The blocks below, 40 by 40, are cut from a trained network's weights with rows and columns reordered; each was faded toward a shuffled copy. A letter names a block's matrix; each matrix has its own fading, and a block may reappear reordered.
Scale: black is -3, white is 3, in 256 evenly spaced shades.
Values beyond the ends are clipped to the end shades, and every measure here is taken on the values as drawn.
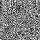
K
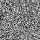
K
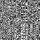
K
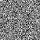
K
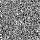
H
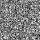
H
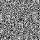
K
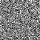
H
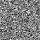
H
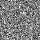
H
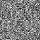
K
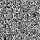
K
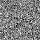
H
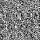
K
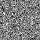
H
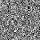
K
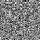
K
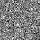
K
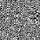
K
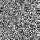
K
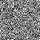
K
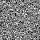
H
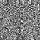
K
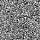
H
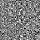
K
